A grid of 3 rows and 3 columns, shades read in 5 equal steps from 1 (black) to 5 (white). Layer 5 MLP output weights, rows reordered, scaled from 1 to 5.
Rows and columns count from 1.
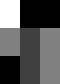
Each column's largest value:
5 2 3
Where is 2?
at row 2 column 2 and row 3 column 2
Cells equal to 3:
3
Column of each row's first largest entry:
1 1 3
